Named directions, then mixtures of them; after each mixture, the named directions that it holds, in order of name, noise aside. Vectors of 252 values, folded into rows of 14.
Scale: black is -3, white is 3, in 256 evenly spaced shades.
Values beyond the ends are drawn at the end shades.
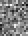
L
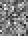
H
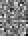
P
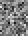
H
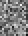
H, L, P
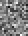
L, P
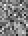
H, L, P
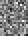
P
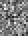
H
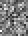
H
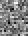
H, L, P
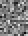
H, P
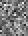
H, L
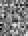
L, P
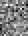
L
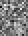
H, L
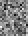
H, L, P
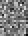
P
